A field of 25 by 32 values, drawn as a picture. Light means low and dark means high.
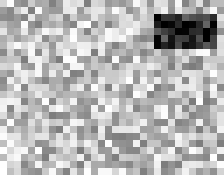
Overall the values sit about 30% of the way up the scale. The halves do not mirror each other. There are no regular stripes. The ninth with the highest average is the top right. The values are skewed, with a long tail toward high values. An odd patch, higher than its surroundings, sits in the top right.
